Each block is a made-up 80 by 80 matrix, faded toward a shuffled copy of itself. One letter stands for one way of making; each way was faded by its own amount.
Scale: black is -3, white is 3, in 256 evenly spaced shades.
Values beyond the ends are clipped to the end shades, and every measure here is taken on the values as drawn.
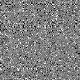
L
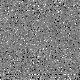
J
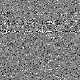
L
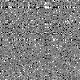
L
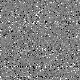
J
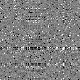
L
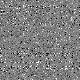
J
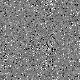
J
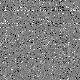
J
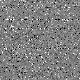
J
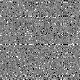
L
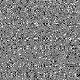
L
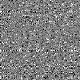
L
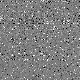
J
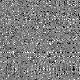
L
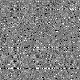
L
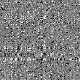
L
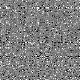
L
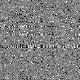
L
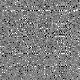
L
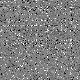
J
